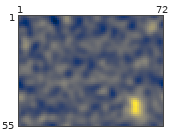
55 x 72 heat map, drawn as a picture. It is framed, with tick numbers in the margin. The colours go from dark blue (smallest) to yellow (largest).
One bump rises in the bottom right. The bottom right is the ninth with the highest average. No regular stripes run through it. Most values sit low, with a long tail of high ones. The field is mottled with small blotches. No lone cell stands out from its neighbours.
